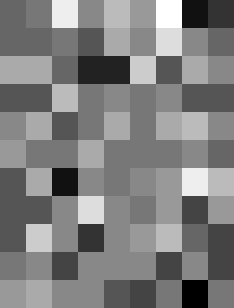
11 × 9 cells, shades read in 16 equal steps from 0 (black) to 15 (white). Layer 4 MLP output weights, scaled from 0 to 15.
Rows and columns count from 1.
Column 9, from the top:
3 6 8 5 8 6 11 9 4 4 7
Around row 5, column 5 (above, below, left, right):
8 7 7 7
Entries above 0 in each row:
9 9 9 9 9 9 9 9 9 9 8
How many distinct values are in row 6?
5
